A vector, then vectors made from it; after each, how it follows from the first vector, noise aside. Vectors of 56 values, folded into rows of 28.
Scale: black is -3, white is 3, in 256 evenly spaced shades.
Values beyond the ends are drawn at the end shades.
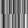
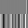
partly zeroed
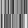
sign-scrambled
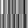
reversed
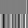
partly zeroed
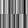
reversed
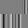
partly zeroed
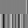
partly zeroed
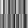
reversed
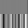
partly zeroed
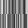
reversed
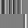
partly zeroed
